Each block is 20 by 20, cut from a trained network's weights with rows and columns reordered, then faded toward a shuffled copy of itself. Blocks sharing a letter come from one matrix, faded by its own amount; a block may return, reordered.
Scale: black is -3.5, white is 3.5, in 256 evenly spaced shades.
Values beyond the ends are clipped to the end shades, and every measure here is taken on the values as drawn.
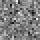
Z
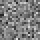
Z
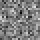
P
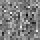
Z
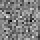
Z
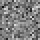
P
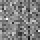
Z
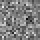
P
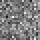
Z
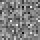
Z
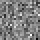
Z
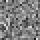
P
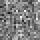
Z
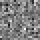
Z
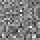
P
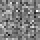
Z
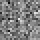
Z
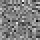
P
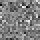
P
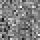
Z
